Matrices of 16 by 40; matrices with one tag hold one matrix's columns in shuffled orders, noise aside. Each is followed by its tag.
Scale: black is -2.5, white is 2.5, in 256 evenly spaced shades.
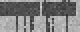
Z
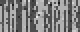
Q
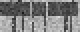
Z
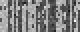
Q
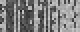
Q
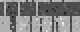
Z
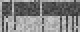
Z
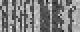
Q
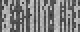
Q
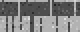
Z
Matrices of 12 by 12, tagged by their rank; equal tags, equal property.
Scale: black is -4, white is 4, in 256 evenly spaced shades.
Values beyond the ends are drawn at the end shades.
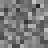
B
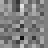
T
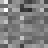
T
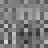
T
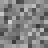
B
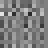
T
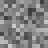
B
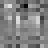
T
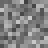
B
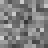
B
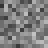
B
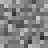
B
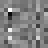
T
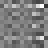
T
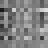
T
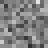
B
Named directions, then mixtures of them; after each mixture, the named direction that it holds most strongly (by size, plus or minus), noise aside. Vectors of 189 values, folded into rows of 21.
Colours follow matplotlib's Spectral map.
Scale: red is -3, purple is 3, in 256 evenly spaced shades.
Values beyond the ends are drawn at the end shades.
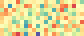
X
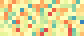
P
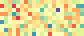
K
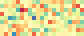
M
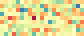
M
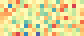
X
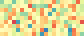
P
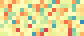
P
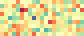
M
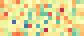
X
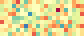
K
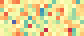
P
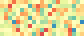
P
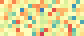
P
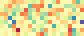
P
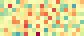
X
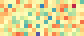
X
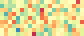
P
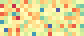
K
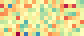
X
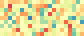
P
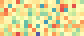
X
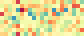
M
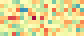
M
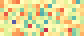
P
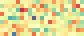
M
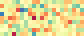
M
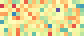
K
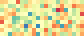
X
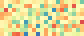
X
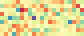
M
